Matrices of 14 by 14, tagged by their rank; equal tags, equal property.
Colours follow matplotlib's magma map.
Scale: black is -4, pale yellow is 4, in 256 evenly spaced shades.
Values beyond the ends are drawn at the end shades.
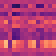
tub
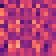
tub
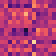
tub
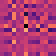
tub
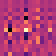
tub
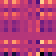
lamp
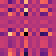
lamp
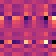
lamp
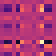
lamp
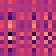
lamp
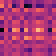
tub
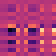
lamp
